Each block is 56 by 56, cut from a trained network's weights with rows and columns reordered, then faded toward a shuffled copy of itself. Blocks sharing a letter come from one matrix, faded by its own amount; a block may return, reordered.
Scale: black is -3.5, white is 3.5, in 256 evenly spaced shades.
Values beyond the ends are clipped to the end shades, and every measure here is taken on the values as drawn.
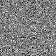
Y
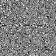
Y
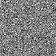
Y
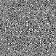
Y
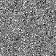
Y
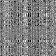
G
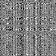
G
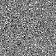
Y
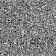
Y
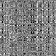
G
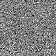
Y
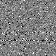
Y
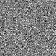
Y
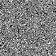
Y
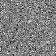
Y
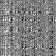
G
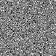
Y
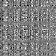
G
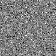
Y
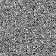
Y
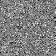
Y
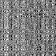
G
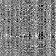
G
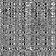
G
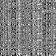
G
